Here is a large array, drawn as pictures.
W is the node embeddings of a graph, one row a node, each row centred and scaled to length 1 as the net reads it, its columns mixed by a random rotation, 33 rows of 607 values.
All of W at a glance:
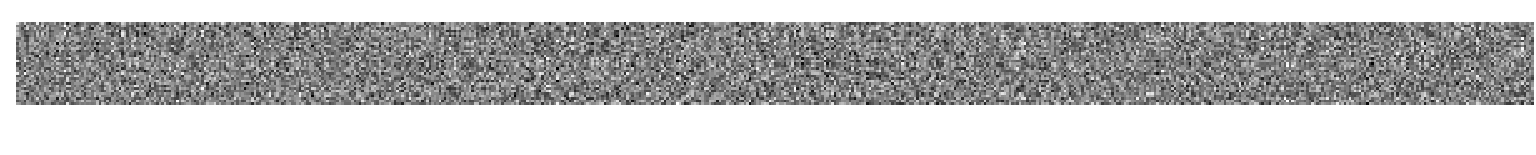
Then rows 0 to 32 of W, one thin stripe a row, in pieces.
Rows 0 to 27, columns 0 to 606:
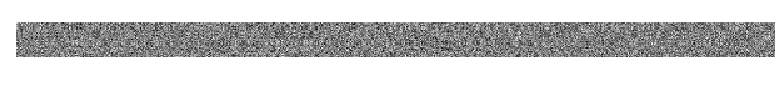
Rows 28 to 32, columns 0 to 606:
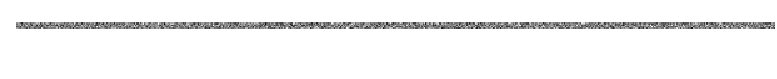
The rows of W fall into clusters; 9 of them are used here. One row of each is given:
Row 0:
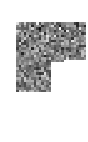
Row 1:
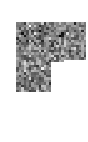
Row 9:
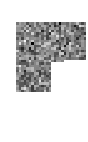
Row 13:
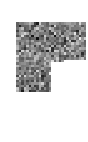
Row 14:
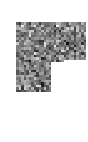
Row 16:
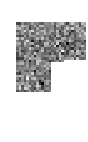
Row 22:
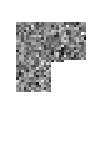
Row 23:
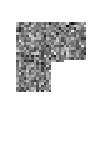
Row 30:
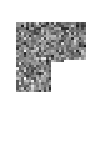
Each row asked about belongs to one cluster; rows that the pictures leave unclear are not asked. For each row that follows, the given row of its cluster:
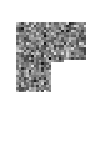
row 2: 23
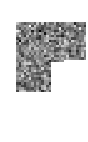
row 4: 1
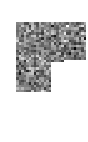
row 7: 22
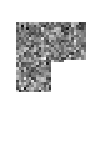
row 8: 30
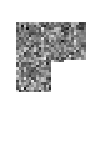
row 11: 30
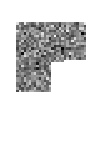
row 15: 0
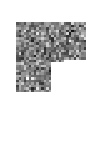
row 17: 16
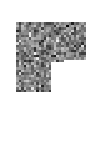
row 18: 23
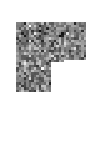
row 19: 1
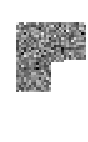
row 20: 0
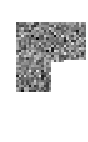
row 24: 13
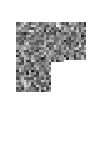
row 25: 14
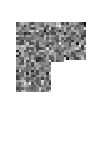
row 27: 14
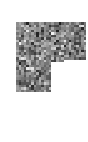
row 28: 9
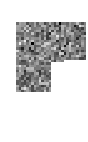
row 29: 9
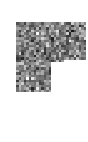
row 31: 16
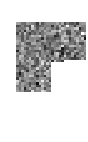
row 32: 22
